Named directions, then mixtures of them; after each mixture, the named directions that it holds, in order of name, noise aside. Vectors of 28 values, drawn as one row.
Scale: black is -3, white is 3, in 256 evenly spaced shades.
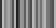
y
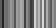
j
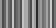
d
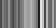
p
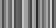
d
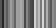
j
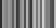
j, y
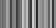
d, y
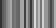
j, y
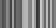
d, p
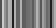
d, y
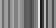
p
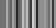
d, y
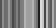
p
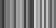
j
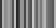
y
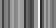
j, p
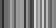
j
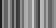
p, y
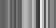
d, p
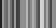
p, y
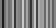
d, j
